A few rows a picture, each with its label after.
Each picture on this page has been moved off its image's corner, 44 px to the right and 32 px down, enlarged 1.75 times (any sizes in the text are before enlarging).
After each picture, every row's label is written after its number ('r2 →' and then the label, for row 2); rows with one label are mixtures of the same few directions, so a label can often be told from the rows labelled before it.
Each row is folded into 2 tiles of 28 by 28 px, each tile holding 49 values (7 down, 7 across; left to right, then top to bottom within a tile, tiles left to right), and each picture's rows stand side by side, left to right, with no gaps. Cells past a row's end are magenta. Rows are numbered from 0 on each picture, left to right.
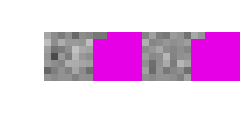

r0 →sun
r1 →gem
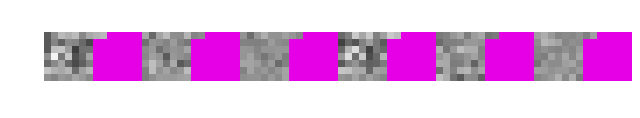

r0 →sun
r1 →gem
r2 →gem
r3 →sun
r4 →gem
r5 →gem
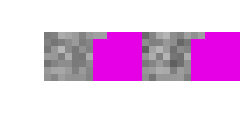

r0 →sun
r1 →sun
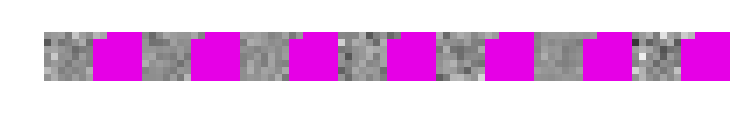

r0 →sun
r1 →gem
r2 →gem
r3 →sun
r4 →gem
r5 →sun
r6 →sun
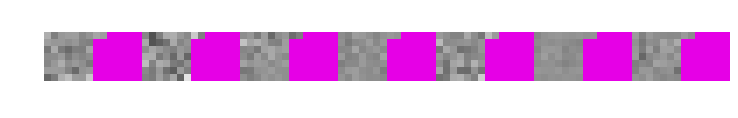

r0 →gem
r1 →gem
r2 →sun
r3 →sun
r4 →gem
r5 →sun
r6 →sun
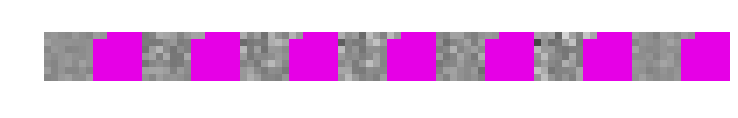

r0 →gem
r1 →sun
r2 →sun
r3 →sun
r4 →sun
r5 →sun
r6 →sun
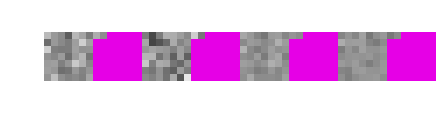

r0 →sun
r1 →gem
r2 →sun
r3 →sun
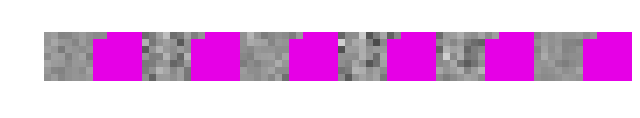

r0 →sun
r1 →sun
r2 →gem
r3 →sun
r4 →sun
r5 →sun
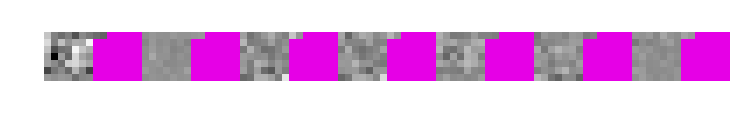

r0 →sun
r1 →sun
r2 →gem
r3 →gem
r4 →sun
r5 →gem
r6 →sun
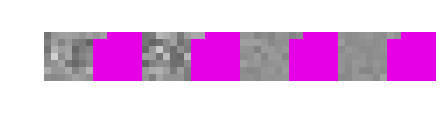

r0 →sun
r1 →sun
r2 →sun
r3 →gem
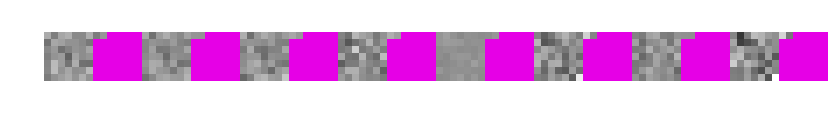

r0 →gem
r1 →gem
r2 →gem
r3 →sun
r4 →gem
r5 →gem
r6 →sun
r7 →gem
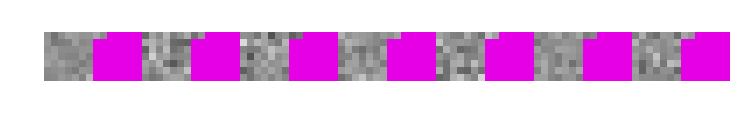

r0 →gem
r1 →sun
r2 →sun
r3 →gem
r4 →gem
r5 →gem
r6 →gem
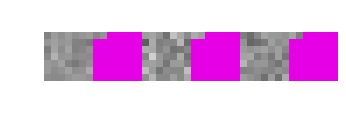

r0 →sun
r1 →sun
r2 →gem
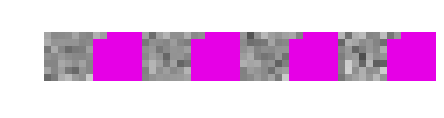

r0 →gem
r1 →gem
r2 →gem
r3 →gem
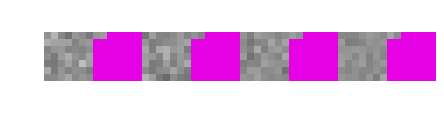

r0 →gem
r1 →gem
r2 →sun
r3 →gem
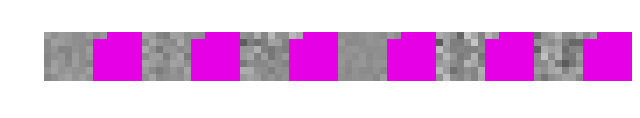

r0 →gem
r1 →sun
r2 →sun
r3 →gem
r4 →sun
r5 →sun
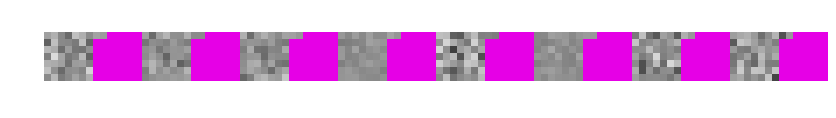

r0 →sun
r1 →gem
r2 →gem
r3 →sun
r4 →sun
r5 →sun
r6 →gem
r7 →gem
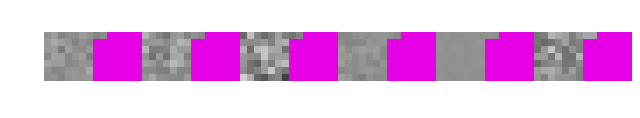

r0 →sun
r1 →sun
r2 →gem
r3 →gem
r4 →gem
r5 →sun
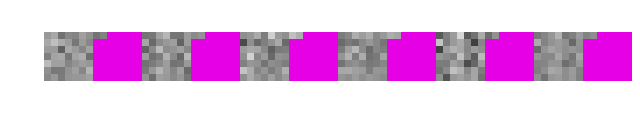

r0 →sun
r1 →sun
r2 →sun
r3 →sun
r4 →sun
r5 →sun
